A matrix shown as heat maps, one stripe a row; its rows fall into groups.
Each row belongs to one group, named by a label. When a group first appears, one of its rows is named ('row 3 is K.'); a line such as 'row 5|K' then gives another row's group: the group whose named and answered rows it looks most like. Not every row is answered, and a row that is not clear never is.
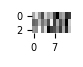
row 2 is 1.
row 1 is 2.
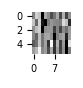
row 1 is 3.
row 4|2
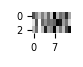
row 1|1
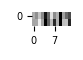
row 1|3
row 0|3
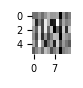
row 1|1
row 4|3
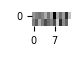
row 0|2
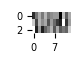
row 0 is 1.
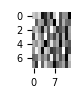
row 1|3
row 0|3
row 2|2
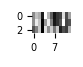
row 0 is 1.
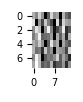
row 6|3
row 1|1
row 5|2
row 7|2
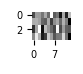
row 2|1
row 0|2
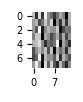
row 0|1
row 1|2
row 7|2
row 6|1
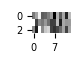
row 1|1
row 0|2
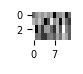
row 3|3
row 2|1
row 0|2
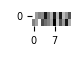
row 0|3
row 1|2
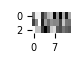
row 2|3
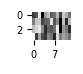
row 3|3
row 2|3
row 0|1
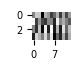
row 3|2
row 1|3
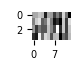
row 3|1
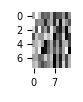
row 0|2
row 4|3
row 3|2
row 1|3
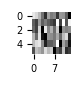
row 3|3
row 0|3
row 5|2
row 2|1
